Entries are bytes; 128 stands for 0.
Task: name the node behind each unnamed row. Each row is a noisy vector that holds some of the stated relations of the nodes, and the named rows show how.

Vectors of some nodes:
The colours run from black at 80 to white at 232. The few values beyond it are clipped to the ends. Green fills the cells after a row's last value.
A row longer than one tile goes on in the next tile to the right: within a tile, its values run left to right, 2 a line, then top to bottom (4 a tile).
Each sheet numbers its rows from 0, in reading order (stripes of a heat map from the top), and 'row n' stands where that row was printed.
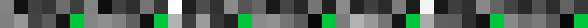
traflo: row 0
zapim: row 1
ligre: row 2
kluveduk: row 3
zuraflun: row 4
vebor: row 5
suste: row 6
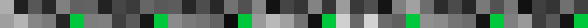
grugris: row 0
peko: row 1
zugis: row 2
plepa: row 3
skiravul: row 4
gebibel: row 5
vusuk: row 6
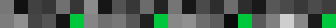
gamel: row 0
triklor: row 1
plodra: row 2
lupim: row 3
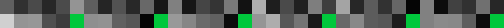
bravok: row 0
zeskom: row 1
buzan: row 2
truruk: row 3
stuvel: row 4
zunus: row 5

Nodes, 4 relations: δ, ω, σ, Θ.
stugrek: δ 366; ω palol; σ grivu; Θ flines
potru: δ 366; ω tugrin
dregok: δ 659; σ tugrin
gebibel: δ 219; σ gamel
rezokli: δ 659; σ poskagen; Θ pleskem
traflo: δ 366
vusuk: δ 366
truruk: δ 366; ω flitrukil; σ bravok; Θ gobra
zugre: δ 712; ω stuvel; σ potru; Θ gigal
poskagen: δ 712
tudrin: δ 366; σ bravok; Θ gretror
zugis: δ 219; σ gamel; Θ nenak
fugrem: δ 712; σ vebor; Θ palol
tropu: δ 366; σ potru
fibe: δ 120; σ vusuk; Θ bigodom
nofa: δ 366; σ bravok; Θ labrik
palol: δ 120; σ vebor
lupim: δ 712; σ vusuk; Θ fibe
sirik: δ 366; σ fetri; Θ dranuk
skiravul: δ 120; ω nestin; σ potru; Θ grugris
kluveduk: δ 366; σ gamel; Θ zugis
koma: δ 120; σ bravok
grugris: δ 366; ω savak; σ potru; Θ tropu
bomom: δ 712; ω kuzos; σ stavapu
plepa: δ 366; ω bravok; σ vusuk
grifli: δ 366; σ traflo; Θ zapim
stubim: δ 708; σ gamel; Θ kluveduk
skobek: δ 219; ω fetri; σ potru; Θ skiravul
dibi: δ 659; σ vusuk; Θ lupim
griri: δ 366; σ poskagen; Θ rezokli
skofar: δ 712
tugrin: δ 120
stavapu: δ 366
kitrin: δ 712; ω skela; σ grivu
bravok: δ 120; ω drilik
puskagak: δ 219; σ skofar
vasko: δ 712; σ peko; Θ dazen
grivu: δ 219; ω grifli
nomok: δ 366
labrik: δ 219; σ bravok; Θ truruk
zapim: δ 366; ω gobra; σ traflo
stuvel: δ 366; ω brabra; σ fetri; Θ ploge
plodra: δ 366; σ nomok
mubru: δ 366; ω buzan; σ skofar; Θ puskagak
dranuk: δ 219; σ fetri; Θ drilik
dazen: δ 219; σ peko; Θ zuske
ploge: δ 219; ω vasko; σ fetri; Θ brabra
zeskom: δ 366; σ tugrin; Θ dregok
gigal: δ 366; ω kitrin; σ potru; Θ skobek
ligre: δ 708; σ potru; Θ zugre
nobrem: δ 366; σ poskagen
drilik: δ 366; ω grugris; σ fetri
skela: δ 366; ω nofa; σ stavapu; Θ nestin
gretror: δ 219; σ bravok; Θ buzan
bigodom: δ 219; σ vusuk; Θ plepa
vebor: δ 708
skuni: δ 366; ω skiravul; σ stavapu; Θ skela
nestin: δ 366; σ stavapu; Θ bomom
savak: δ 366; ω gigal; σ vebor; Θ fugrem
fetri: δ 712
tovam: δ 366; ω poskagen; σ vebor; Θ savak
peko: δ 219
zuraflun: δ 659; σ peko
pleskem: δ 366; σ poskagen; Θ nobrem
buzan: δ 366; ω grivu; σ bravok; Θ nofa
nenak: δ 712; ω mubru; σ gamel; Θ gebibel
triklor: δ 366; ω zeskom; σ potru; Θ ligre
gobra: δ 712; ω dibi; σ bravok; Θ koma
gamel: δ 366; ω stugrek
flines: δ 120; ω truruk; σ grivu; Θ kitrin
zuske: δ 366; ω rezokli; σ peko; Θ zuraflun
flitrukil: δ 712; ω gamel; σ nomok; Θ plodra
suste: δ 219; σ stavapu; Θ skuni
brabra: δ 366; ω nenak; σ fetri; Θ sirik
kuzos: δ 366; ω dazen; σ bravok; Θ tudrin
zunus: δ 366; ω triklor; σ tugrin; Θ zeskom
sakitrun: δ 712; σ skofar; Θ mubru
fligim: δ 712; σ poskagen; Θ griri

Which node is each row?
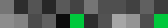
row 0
gretror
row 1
zugre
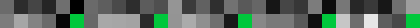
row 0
rezokli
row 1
gobra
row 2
dranuk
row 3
mubru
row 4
flines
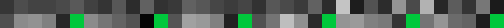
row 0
skofar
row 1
dazen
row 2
fetri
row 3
nenak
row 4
tropu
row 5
brabra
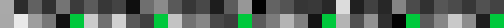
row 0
drilik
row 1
fibe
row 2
tugrin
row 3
vasko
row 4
stubim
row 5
fugrem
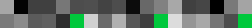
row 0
potru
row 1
palol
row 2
koma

